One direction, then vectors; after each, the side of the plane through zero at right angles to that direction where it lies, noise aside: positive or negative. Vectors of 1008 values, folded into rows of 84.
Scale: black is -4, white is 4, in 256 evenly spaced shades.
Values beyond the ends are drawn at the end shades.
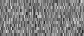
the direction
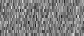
positive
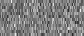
negative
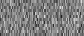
positive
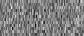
positive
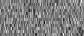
positive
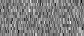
negative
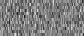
negative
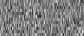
negative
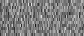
positive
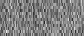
positive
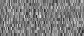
positive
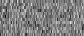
positive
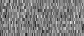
positive
